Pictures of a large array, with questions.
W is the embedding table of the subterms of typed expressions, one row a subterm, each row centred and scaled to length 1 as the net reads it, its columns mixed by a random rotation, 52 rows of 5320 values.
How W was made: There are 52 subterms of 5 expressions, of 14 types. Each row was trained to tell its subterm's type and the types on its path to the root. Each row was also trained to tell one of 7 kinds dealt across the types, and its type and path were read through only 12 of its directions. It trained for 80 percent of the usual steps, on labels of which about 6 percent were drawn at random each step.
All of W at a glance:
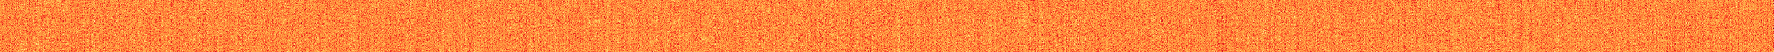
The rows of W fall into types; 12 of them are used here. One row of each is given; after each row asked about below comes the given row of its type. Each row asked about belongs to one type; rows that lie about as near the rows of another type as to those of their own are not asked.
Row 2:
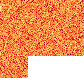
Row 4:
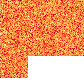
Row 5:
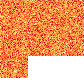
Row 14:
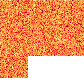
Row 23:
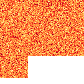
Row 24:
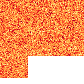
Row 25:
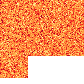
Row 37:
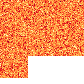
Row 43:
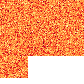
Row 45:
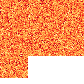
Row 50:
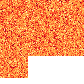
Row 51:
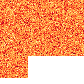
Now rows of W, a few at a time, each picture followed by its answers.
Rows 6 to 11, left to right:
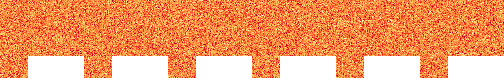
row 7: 43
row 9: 37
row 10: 23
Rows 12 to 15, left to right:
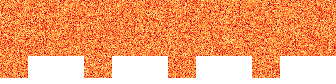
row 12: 37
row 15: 43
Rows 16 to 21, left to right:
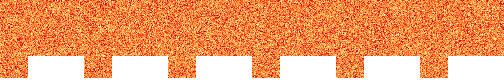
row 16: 24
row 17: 24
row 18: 50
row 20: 45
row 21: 45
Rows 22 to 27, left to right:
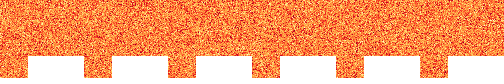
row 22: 23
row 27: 43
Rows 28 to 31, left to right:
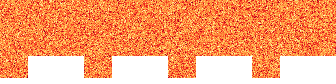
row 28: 37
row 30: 14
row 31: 50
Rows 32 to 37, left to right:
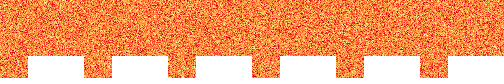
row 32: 2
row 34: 23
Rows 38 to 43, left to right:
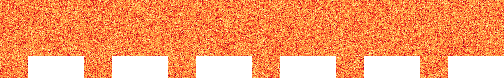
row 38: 24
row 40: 50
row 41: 23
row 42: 45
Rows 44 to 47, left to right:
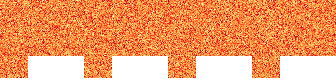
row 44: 43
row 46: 25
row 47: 37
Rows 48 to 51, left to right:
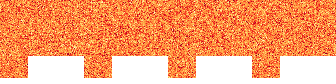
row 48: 24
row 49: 4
